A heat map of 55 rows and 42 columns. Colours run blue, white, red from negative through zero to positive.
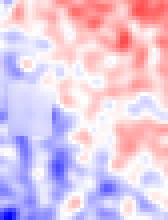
The ninth with the highest average is the top right. The middle left is the smoothest part. No row or column stands out. An odd patch, calmer than its surroundings, sits in the middle left. There are no regular stripes. There is an overall slope up to the top right.
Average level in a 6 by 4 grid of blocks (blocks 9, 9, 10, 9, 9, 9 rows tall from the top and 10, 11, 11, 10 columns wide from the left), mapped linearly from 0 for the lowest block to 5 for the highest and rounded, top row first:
3 4 5 5 | 2 3 4 4 | 1 3 3 3 | 1 1 3 4 | 1 1 2 3 | 0 2 1 2
